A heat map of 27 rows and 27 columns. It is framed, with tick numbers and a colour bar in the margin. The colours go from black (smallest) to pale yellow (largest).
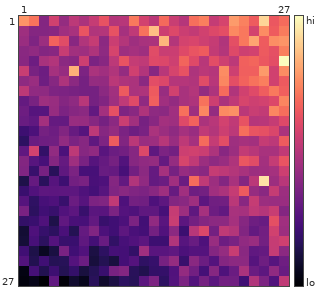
Slope: up to the top right. Mirror symmetry: none. Ninth with the lowest average: bottom left. Ninth with the highest average: top right. Histogram: bell-shaped. Stripes: none.
